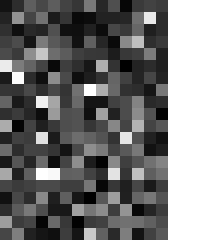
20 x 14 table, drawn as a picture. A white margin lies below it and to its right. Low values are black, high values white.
Overall the values sit about 30% of the way up the scale. Most values sit low, with a long tail of high ones. Neither half mirrors the other. The top middle is the smoothest part. No overall slope runs across the table.
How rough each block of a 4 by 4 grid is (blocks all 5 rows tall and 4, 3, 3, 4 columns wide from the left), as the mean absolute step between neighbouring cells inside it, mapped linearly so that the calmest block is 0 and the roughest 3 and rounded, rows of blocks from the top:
1002
2130
2112
1121
